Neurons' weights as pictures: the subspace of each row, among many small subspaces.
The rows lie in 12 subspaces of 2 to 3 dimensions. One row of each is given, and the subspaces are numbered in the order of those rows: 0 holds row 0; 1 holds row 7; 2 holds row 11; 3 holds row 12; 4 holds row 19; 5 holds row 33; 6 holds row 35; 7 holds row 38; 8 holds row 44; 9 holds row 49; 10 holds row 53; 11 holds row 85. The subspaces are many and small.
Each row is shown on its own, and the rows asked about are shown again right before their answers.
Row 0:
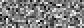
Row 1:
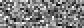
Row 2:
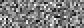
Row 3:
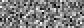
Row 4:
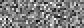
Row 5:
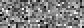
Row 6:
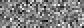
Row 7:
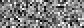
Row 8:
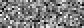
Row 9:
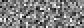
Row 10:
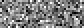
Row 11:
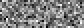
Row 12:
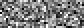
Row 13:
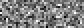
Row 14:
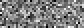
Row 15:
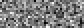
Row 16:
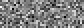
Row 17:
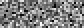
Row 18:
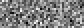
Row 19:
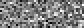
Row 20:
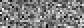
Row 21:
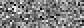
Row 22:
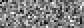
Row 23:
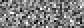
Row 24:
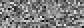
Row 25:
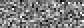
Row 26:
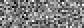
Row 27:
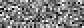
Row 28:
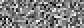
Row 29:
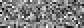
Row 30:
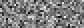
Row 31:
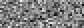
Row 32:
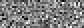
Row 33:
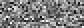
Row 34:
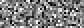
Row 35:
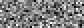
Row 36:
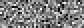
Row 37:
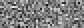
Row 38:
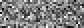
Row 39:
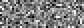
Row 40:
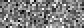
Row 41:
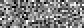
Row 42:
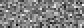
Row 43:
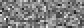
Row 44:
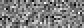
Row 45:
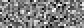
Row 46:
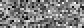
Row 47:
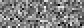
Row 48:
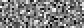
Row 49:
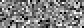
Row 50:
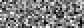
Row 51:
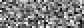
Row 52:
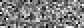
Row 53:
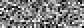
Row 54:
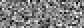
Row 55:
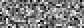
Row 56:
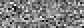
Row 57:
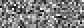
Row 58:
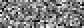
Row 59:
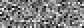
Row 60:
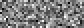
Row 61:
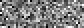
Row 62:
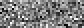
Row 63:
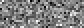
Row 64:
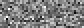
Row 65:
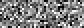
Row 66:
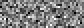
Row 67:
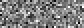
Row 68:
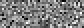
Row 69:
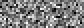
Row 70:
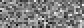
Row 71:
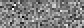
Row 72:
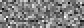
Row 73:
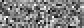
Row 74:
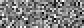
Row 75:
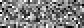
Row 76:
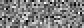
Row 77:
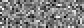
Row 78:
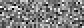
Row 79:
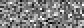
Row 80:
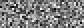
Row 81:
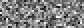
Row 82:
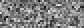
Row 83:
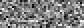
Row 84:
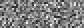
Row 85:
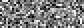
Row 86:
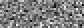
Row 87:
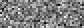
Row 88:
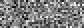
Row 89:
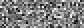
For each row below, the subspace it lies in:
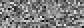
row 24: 5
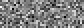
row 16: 11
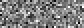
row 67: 7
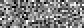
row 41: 8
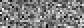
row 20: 11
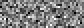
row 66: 3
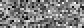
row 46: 8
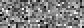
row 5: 0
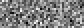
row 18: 4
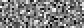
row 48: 1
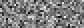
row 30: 5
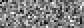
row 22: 6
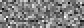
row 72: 2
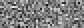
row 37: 1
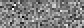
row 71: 11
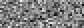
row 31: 4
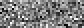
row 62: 11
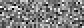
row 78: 10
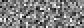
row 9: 2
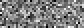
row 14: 7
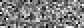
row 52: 7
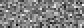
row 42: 6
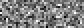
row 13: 3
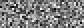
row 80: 3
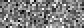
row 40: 1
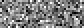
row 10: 9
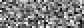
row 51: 4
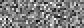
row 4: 0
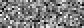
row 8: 10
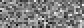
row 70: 4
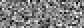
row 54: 9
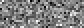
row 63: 9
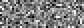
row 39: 11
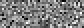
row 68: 9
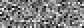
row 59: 10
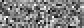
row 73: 8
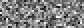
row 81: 3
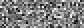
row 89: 9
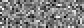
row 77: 11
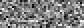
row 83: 2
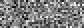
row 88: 8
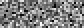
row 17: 6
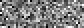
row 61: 7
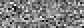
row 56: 5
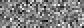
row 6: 1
